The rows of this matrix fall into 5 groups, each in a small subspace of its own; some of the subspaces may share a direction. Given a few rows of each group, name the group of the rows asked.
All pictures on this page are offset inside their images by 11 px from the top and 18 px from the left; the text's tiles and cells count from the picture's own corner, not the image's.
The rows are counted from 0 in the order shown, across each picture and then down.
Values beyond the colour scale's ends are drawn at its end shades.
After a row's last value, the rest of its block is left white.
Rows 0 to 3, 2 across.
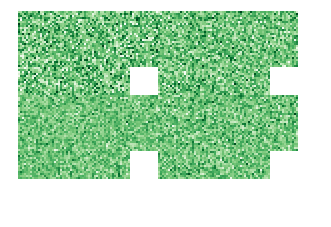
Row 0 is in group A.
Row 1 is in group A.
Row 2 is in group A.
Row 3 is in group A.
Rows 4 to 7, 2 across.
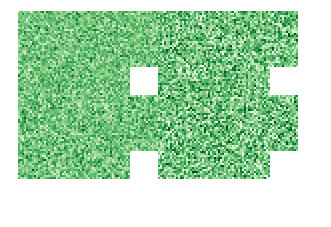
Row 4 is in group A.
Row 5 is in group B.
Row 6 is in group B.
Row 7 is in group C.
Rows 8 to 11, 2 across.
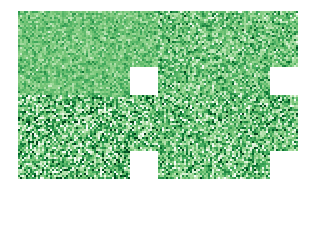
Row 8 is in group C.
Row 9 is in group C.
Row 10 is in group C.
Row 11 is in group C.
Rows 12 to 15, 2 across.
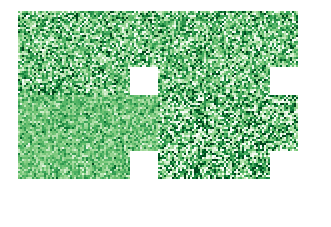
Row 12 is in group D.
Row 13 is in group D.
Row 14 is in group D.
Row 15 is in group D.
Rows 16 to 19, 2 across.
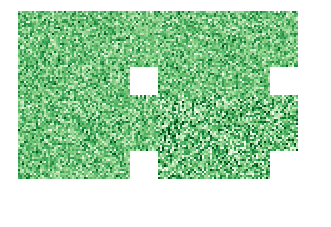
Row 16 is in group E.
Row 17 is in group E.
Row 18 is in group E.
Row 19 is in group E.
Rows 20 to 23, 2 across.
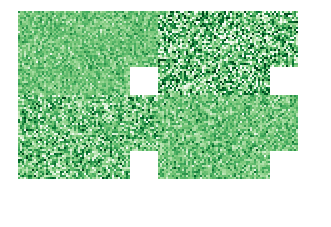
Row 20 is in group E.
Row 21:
C
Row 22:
B
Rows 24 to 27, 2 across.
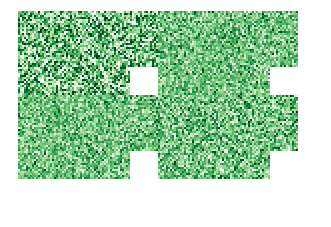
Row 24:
A
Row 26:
A
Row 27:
A
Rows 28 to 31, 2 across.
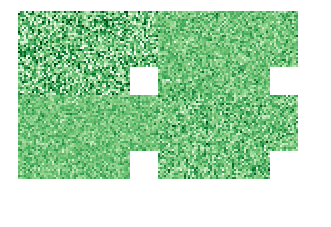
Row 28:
E
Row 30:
A
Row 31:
D
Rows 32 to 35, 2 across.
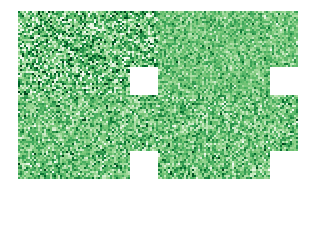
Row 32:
E
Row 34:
D
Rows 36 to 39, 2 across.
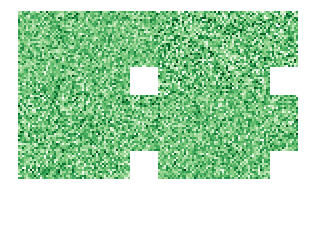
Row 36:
D
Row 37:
E
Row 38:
C
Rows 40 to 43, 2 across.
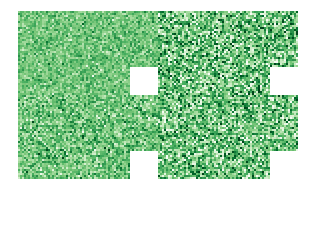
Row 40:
D
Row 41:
A
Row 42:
B
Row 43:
B
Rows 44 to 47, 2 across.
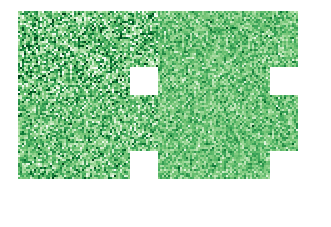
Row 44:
E
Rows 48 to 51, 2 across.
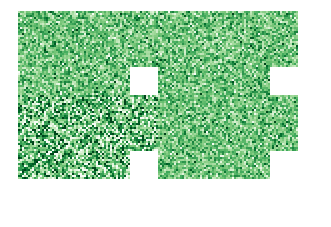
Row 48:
A
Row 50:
E
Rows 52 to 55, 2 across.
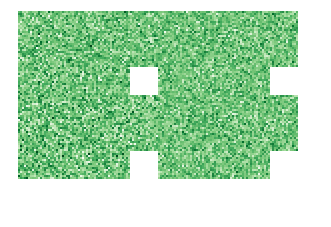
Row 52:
E
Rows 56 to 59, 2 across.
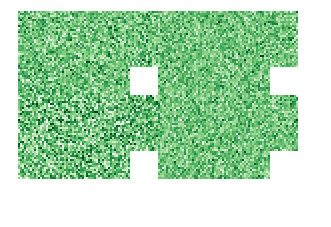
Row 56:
D
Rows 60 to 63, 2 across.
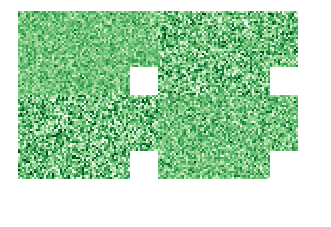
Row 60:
A
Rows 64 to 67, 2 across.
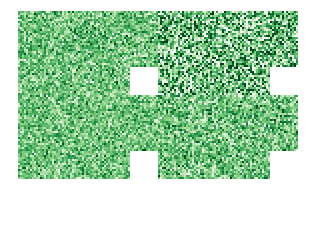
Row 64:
C
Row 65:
E
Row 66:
D
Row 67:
A
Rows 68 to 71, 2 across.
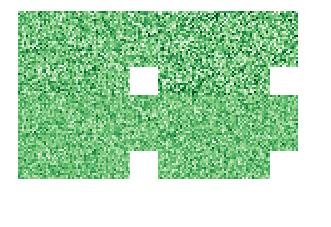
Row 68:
B
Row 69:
D
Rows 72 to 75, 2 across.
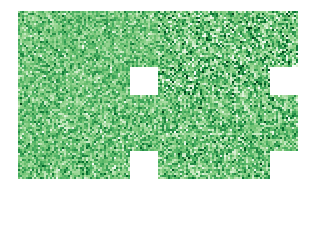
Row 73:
D
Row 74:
D
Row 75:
B
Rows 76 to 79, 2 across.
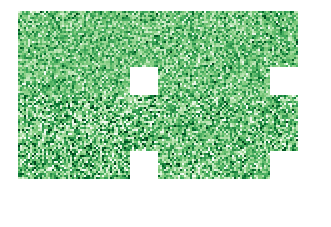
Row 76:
C
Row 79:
D
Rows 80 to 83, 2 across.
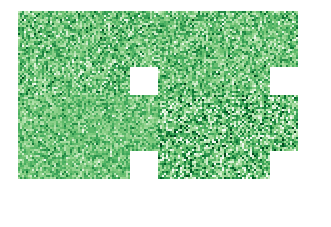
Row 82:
B
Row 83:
E
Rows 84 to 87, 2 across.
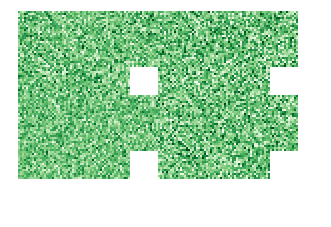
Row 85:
C
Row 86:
D
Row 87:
B
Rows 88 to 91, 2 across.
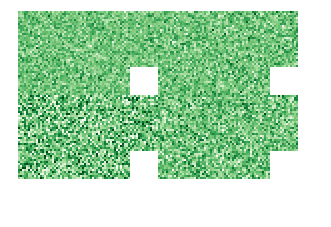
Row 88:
E
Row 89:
A
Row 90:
C
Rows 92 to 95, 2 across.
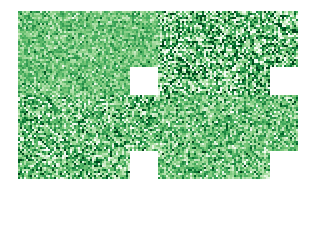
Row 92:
C
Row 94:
B
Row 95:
C
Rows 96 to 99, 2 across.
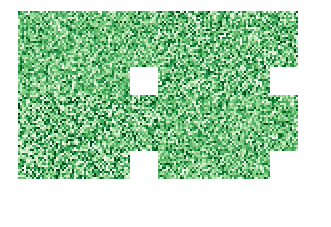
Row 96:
C
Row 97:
C
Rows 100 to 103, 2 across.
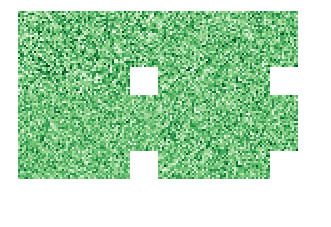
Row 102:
E
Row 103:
E
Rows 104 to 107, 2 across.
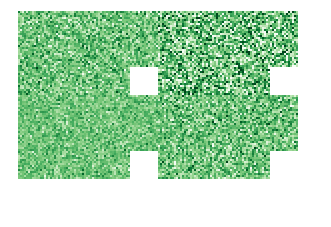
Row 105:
D
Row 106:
D
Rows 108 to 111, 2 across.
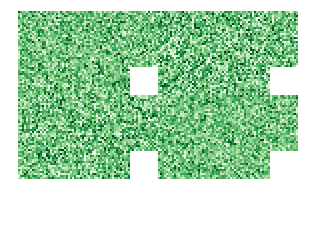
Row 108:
D
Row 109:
E
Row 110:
B
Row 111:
A
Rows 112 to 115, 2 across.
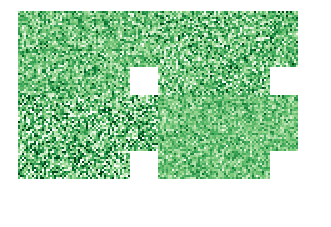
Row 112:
B
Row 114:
C
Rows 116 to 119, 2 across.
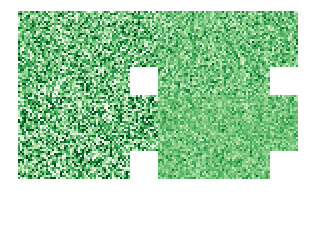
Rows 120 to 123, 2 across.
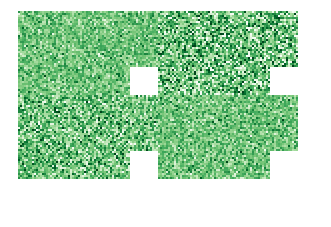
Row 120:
E
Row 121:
D
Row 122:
E
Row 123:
C
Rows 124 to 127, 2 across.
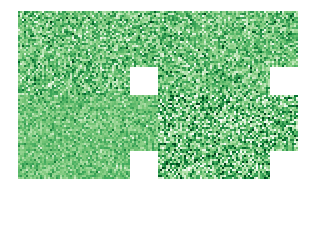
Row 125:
B
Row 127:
C
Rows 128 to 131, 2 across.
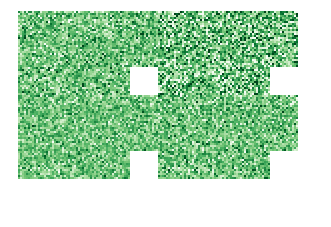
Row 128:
E
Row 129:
C
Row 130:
A
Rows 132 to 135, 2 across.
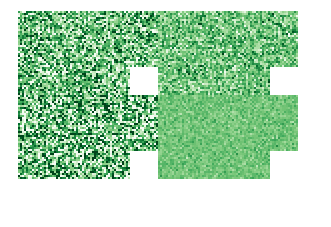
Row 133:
B
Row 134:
B
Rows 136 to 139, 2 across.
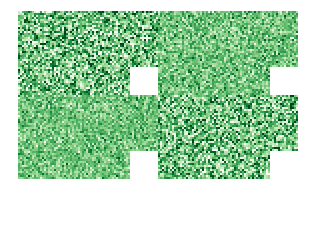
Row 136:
A
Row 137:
C
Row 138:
E
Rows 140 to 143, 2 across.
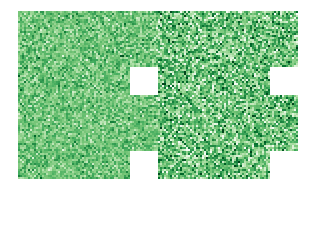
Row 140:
A
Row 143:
B
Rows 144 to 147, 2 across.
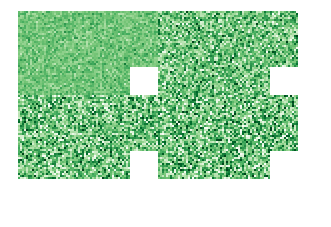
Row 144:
C
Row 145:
A
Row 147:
D
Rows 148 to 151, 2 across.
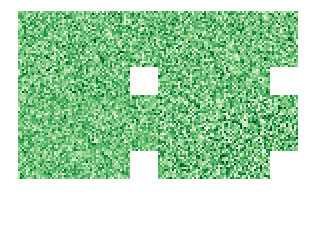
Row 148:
E
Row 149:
E
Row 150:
A
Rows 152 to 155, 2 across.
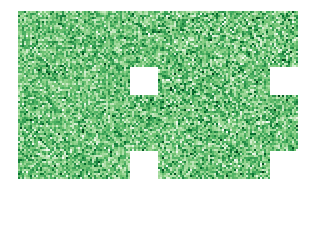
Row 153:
D
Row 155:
E
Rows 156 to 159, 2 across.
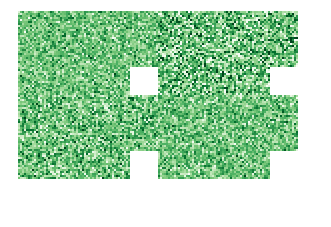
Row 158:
B
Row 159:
A
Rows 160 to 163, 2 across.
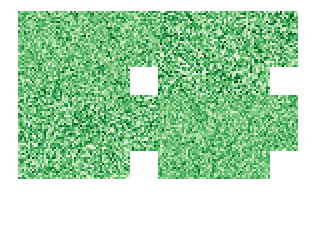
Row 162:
C
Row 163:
C
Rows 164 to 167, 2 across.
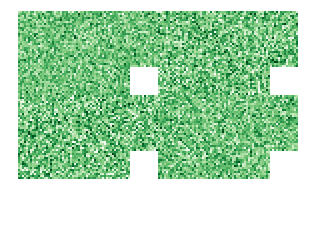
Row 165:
A
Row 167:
B
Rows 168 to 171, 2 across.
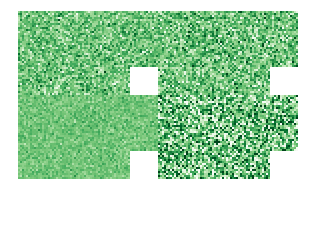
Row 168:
D
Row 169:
A
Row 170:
C
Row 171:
A
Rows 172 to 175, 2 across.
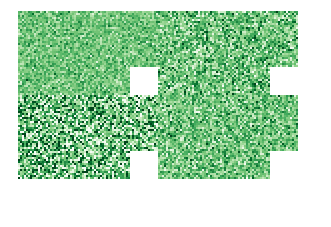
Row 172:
C
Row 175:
E
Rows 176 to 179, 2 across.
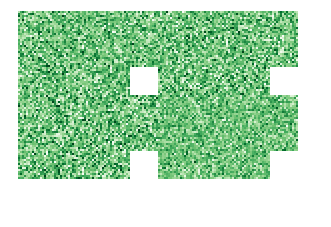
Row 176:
B
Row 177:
C
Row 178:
D
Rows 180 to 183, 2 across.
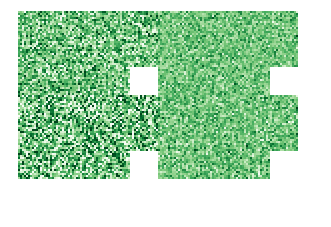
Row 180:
B
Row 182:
E
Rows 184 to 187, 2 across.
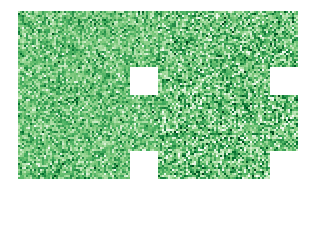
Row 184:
E
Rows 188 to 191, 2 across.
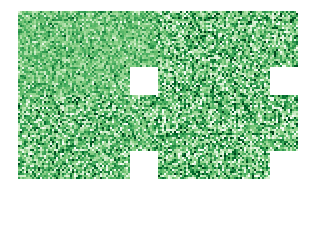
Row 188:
D
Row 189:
C
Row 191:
B
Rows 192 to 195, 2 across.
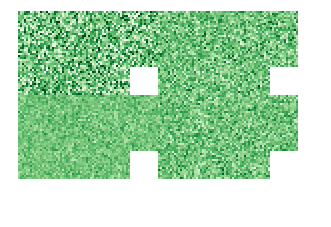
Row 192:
C
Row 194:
A
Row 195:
D
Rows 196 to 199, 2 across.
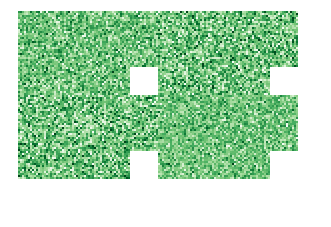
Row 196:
A
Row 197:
D
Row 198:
C
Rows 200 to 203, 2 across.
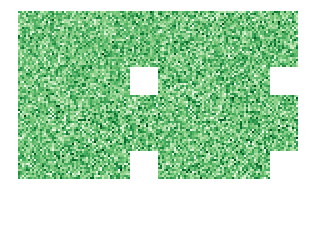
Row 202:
A
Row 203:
C
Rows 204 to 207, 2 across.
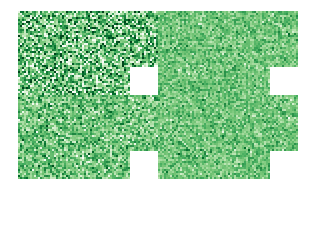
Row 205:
B
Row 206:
E
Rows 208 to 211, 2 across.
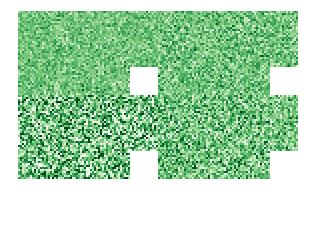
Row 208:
D
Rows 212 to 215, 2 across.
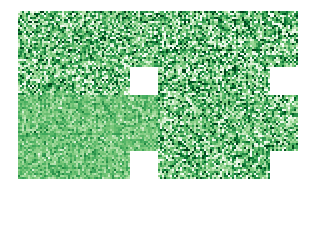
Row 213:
B
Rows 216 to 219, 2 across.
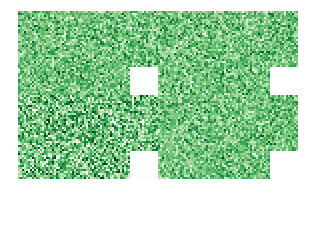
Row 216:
A
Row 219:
E
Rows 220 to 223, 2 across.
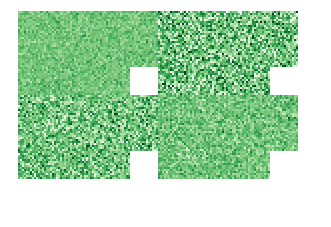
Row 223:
B
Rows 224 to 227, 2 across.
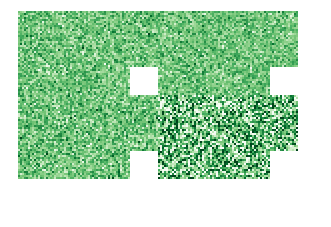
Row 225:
B
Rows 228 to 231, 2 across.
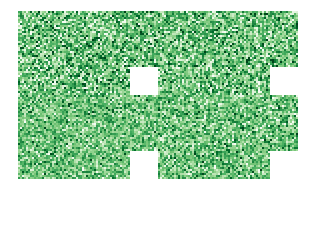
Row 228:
E
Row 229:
A
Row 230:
E
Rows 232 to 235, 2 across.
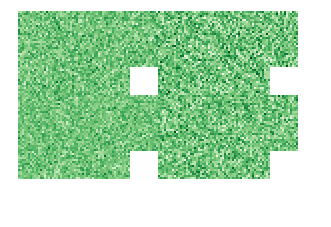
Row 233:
E
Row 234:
D
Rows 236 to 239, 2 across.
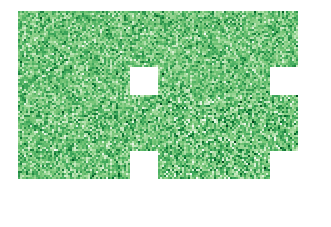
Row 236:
E
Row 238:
A
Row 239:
C
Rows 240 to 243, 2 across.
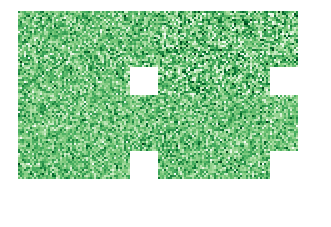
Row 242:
D
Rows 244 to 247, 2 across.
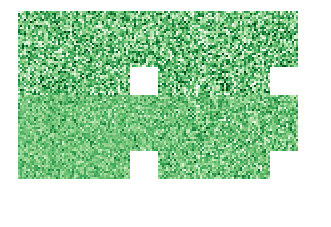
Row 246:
C
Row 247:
A
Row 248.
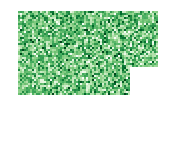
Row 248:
D
